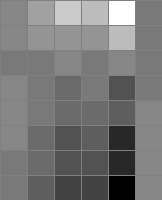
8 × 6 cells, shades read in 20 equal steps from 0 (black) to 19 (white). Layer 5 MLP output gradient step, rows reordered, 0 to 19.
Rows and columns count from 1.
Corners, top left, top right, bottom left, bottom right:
10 9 9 10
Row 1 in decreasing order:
19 15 14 12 10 9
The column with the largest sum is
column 1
